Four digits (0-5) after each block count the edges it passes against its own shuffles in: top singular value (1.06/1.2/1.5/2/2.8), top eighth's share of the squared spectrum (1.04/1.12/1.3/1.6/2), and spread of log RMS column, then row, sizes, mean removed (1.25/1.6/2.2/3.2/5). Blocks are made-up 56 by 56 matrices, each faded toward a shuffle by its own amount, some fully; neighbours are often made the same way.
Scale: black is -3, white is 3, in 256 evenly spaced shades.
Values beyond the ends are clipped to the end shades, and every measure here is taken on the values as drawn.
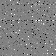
3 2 0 1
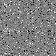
3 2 1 1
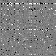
4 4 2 2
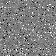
2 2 0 1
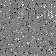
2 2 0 0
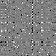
4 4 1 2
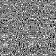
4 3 1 2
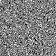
2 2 0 0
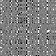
5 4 3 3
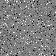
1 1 0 0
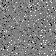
2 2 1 0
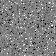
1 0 0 0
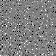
3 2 1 1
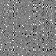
4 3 2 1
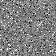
2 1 0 0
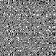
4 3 1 2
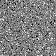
0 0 0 0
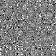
3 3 1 2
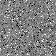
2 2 0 0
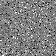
1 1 0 0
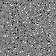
1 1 0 0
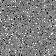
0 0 0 0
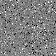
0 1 1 0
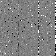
3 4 2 0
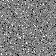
0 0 0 0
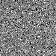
0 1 0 1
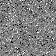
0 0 0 0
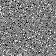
0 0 0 0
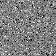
0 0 0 1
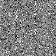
0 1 2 0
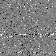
2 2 0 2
